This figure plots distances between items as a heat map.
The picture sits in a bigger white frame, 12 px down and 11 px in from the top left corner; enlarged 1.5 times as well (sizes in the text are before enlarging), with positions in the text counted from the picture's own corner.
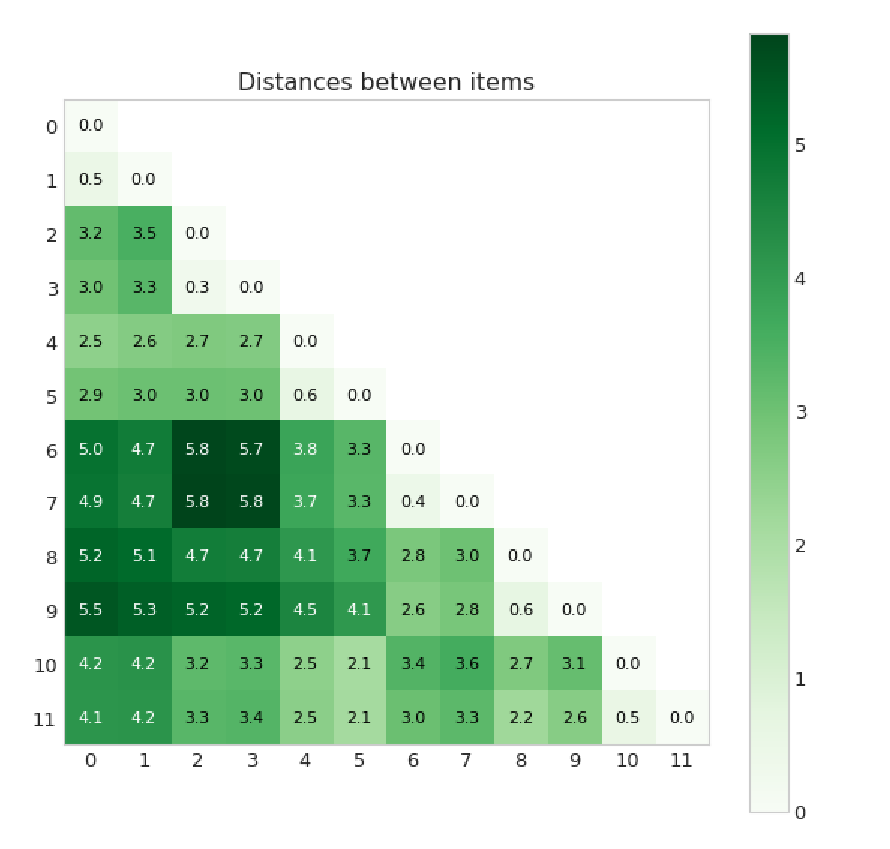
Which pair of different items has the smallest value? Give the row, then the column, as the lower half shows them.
3, 2
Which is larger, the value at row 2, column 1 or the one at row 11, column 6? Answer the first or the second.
the first
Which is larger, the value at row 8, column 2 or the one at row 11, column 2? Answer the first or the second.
the first
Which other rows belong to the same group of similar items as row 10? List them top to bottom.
11
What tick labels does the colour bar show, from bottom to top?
0, 1, 2, 3, 4, 5
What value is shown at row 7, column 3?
5.8
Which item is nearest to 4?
5
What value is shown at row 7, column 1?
4.7
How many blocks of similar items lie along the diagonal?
6
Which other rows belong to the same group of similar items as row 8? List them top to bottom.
9
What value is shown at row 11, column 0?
4.1
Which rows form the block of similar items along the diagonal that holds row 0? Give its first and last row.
0 to 1
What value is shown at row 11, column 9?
2.6
